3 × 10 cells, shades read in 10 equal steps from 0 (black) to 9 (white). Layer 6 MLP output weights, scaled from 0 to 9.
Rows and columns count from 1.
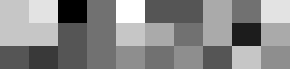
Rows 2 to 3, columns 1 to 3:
7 7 3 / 3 2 3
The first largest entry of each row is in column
5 1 9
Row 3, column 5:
5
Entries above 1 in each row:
9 9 10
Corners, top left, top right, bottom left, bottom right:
7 8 3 5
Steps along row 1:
up down up up down same up down up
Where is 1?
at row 2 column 9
